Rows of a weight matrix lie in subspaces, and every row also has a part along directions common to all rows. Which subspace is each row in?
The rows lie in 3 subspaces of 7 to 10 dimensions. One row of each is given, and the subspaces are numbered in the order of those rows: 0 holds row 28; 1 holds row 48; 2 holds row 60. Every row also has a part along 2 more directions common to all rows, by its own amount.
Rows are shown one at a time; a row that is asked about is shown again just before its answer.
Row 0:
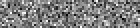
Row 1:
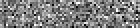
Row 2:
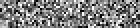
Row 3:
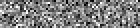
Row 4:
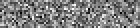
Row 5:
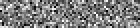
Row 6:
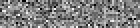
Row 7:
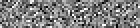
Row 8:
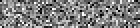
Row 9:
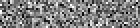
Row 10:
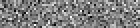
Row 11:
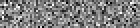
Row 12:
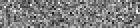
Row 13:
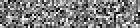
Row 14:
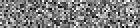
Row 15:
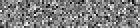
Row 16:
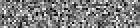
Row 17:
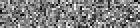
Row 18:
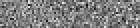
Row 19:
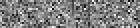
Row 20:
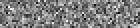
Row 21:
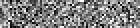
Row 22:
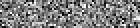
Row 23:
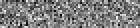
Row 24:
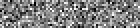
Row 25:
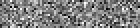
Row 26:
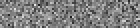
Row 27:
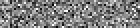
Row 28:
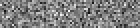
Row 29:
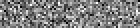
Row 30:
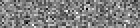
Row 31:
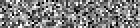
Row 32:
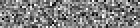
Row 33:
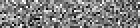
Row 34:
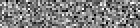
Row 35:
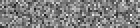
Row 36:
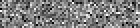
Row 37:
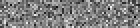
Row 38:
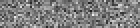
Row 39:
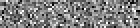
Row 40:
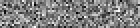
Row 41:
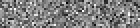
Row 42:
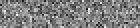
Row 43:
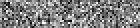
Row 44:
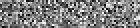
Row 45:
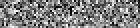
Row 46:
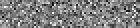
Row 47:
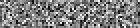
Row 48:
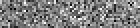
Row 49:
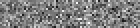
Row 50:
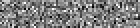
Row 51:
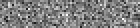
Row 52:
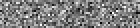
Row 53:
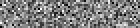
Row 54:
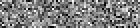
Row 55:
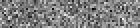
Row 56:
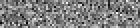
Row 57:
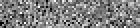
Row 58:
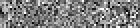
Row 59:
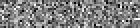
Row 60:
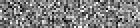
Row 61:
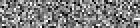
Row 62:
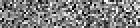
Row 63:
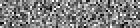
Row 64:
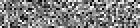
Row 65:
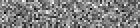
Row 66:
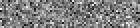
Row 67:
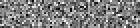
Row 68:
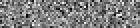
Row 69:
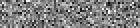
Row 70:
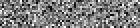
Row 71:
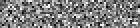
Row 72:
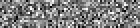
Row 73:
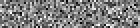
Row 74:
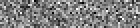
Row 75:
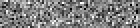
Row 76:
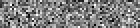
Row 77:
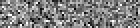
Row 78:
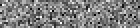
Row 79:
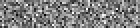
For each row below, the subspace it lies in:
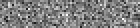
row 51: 1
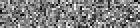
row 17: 0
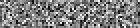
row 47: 2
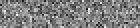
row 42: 0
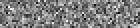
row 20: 2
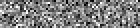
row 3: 1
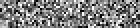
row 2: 2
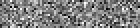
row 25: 1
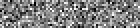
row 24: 0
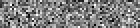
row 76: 1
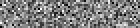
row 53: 0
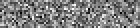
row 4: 0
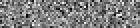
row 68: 2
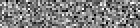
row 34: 1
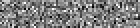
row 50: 1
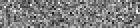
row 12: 2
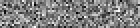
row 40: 0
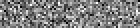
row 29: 2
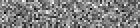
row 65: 0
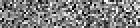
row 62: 1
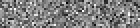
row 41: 1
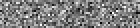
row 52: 2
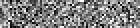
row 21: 1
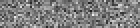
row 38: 0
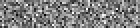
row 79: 0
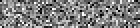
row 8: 0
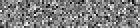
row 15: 2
